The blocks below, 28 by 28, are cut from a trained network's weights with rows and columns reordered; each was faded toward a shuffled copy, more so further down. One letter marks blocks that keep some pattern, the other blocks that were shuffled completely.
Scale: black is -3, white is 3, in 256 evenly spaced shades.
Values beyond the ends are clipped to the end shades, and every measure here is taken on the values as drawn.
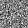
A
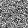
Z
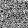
Z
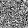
A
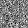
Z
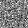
Z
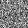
Z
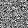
A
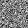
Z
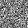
Z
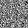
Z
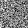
A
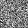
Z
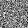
Z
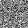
A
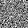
Z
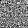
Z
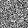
A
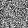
A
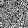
A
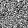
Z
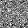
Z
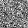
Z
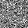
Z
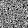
A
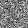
A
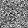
Z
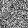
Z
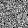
A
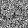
A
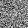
A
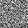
Z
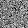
A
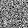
A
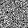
A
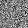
A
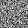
A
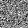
A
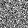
A
